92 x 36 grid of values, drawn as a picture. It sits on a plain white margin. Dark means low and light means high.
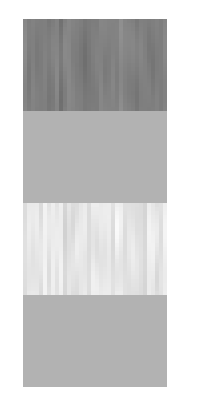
The table splits into 4 rows of 1 panel. Panel 1,1: middling, streaked downward, faint in contrast. Panel 2,1: high, flat. Panel 3,1: very high, streaked downward, faint in contrast. Panel 4,1: high, flat.
